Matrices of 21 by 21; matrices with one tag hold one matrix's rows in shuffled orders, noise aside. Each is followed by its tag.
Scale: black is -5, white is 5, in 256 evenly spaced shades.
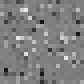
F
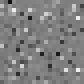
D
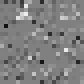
F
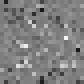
F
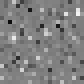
D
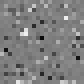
F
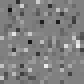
D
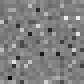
D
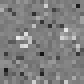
F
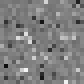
F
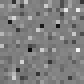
D
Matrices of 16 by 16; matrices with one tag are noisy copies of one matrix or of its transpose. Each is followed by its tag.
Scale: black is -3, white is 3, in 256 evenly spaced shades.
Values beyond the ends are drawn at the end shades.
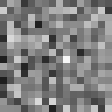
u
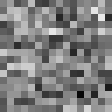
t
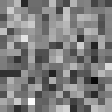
t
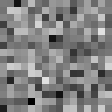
t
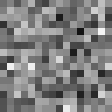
t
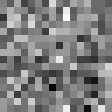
t
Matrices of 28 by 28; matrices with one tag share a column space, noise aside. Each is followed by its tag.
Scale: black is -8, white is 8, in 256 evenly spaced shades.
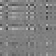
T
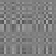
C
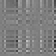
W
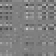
T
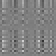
W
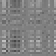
W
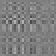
C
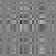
C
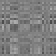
C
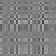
C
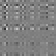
T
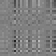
W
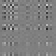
T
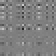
T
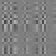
C
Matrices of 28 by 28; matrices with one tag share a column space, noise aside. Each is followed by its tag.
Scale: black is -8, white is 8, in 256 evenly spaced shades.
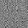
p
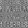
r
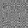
p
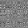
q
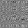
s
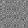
s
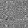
s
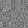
r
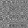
s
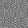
p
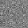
q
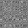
s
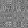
r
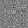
q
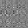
q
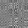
p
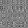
r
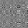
q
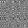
s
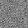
p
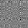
s
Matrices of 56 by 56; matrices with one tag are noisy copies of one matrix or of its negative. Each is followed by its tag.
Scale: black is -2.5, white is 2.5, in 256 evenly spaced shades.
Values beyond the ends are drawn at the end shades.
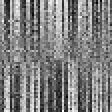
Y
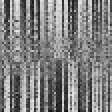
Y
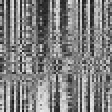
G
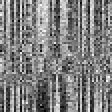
G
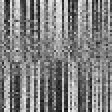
Y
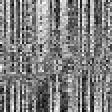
G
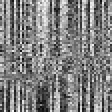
G
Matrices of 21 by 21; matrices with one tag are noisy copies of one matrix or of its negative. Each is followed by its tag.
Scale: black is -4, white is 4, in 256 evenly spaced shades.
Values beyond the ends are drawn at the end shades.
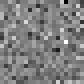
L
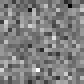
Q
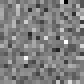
L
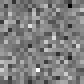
Q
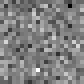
Q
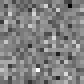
Q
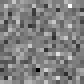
Q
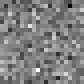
Q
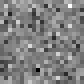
Q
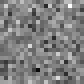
Q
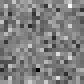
Q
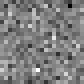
Q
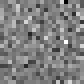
L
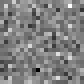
Q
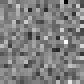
L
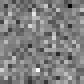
Q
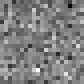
Q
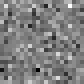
Q
